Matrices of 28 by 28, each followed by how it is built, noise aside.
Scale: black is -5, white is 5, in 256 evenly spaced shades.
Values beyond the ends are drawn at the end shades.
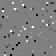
sparse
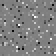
sparse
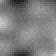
smooth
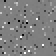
sparse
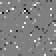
sparse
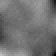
smooth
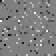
sparse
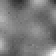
smooth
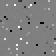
sparse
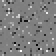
sparse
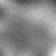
smooth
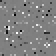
sparse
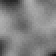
smooth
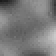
smooth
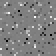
sparse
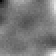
smooth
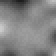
smooth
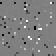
sparse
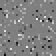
sparse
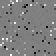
sparse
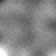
smooth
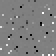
sparse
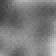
smooth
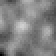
smooth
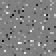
sparse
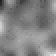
smooth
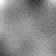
smooth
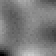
smooth
